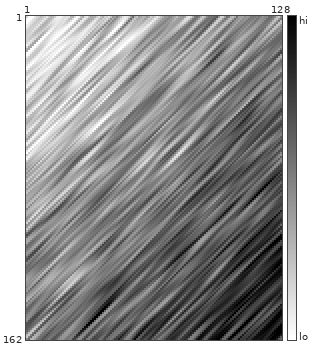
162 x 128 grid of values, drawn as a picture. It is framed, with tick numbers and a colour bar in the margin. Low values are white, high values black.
Slope: up to the bottom right. Odd rows or columns: none. Grain: diagonal, up to the right. Ninth with the lowest average: top left. Ninth with the highest average: bottom right.
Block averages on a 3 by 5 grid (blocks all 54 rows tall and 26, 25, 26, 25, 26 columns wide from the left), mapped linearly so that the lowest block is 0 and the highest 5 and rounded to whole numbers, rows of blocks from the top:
0 1 2 2 3
1 2 2 3 4
2 3 4 4 5
